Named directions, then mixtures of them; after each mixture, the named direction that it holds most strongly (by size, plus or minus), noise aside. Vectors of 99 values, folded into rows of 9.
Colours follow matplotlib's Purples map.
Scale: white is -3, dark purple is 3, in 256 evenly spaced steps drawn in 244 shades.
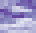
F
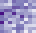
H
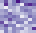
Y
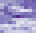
F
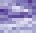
F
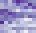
F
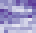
F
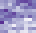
F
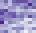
H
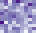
Y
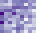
H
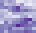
F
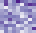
Y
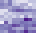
F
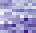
H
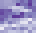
F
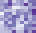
H
